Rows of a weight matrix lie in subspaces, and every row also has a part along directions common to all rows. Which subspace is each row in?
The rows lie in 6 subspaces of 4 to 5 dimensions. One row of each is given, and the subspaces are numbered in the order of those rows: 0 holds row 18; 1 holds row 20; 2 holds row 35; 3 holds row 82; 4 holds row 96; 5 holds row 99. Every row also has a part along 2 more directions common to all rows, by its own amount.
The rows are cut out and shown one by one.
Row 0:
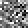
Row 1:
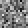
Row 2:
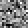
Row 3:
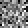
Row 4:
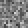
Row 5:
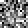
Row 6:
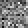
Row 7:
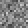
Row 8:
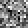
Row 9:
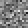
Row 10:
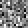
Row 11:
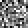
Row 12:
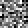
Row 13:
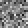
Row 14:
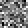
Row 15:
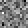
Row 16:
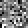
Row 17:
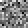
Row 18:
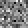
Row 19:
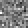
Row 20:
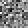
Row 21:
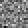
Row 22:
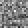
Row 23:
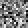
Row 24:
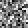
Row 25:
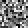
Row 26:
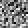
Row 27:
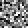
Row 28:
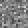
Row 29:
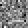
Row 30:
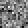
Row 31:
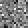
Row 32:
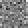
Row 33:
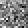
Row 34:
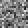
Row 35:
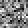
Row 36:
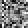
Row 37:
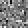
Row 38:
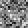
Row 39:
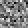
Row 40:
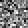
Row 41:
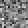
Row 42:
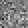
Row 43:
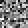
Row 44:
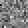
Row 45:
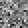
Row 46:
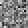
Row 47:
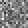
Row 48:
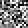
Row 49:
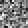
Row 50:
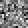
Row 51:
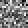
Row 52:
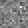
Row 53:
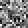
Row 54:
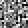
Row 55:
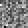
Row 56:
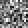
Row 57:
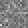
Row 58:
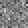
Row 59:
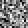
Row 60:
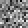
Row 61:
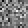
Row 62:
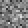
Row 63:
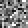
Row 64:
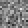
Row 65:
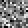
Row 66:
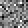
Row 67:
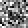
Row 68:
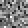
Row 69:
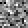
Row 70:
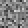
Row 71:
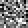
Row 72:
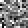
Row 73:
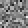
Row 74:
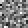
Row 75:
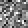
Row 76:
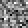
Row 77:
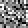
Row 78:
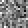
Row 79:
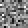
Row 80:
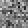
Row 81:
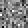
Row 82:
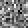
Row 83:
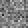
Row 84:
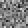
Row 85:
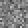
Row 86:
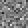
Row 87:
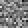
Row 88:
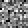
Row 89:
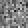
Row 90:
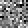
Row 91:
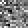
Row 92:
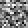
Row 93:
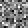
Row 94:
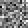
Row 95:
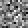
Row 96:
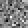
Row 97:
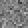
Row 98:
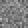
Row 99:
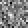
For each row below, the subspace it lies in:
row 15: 5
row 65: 1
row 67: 5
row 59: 4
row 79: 2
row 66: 2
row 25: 3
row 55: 5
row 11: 3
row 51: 4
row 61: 3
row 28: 2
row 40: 1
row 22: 3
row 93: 3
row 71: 2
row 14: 5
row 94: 2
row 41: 0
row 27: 4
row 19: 3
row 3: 4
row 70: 3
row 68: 4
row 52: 5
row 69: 1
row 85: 1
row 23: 2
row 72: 0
